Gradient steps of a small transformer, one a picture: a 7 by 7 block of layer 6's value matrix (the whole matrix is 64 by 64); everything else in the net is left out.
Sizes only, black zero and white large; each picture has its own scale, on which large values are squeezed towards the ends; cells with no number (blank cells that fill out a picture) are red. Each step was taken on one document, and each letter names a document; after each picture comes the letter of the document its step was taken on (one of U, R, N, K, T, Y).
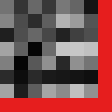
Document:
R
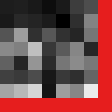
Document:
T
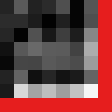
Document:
T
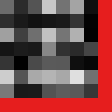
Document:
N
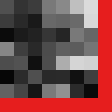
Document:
R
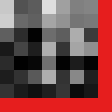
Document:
N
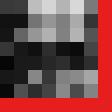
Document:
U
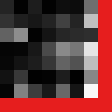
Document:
T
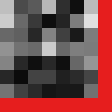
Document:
N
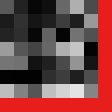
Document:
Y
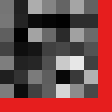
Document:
Y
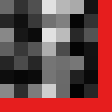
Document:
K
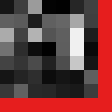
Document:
Y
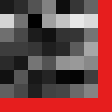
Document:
R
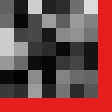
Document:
R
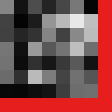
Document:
N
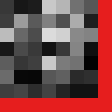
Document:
K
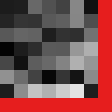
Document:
R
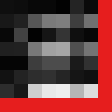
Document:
T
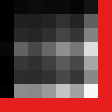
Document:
T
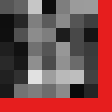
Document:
U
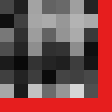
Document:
U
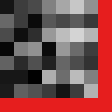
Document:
R
